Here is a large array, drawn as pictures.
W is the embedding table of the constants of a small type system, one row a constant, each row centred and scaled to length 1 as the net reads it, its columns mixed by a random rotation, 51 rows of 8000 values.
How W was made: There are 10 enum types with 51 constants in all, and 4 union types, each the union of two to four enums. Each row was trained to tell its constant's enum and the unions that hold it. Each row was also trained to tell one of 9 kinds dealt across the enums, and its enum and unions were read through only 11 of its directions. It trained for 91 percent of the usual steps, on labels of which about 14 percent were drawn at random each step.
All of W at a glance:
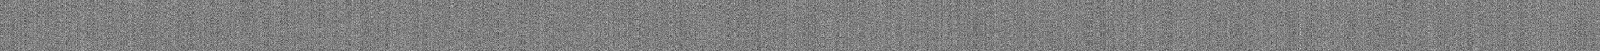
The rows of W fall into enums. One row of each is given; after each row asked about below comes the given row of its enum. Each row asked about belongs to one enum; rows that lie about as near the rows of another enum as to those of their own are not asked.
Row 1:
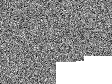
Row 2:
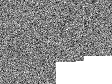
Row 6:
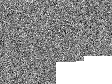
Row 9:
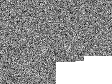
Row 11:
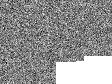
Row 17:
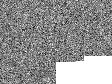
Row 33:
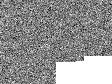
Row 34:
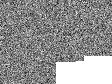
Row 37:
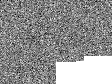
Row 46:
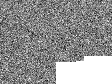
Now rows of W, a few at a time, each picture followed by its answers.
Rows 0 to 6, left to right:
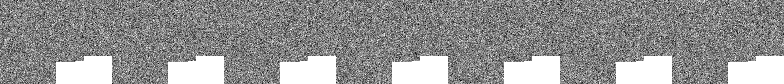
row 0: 17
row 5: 2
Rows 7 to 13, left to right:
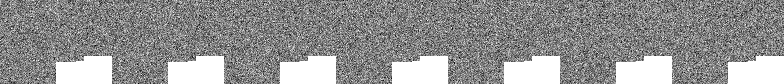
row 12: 1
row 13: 1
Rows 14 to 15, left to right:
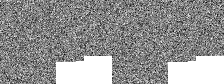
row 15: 2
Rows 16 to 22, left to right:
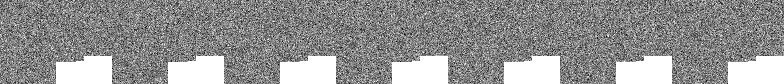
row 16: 1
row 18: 9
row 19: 46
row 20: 33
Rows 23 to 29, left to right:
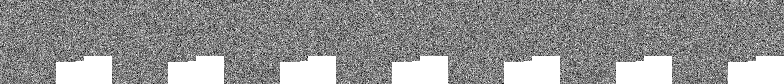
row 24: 34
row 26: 34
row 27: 33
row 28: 17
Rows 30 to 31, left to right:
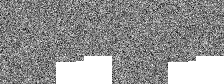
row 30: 46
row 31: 6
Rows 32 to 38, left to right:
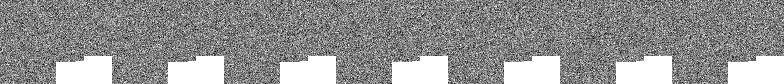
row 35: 33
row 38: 34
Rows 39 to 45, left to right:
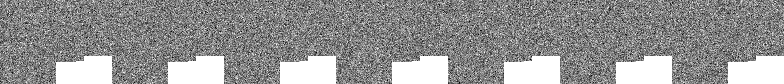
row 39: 6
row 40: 33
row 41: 17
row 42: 33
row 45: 34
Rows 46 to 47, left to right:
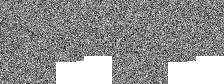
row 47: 17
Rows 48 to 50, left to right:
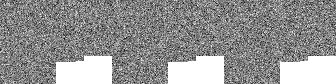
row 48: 34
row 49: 17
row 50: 37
